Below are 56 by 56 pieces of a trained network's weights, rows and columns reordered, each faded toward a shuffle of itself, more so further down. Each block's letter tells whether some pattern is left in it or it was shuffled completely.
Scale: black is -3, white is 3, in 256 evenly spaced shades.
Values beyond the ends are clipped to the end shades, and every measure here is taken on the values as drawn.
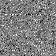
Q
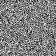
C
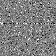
Q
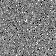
C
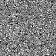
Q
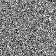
C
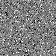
C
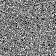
C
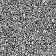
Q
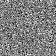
C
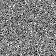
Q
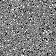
C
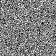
C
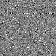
Q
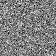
C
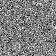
C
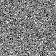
Q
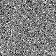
C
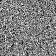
C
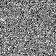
C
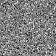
Q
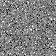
C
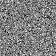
C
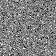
C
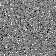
C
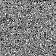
Q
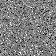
C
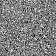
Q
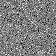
C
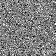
C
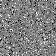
Q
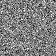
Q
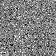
C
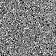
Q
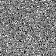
C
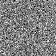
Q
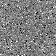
C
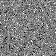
C
